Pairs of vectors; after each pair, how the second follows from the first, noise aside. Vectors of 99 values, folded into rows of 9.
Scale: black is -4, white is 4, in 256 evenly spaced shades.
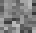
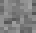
shrunk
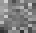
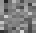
sign-scrambled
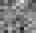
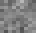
shrunk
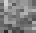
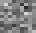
shuffled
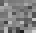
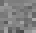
shrunk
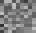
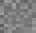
shrunk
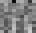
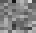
sign-scrambled
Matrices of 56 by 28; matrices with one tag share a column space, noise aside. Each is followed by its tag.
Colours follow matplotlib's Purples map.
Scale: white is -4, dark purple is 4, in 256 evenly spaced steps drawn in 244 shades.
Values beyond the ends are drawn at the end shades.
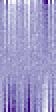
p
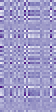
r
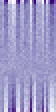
p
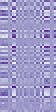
r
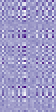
r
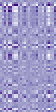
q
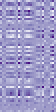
r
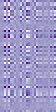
r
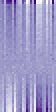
p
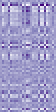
q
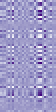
r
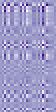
q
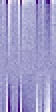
p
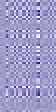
r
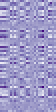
r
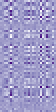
r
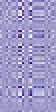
r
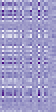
r
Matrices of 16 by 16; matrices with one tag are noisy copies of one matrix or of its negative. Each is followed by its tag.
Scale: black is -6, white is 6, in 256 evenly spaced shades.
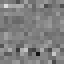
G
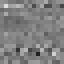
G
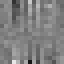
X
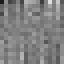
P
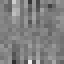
X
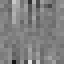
X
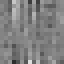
X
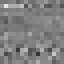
G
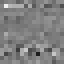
G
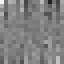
P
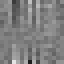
X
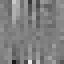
X
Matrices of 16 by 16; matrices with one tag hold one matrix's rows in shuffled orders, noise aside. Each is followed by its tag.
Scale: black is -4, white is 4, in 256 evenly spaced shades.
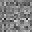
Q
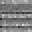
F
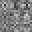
Q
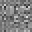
Q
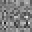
Q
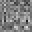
Q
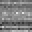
F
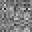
Q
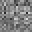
Q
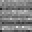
F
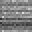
F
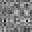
Q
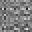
Q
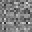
Q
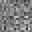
Q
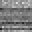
F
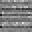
F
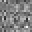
Q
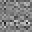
Q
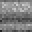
F
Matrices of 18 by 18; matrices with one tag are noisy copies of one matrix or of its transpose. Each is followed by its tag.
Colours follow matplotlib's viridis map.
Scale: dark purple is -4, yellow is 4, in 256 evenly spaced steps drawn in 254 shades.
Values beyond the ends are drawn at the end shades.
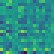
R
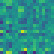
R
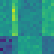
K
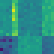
K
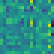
R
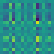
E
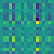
E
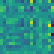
R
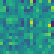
R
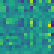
R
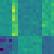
K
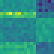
K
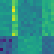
K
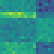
K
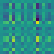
E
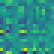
R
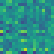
R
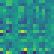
R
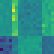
K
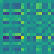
E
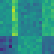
K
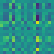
E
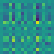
E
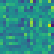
R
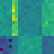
K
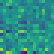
R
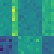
K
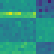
K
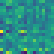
R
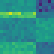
K
